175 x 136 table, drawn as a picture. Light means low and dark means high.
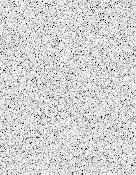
Neither half mirrors the other. On average the colour sits 20% of the way up the scale. No row or column stands out. The grain is fine, like static. There is no seam. No regular stripes run through it. No overall slope runs across the table. The values are skewed, with a long tail toward high values.
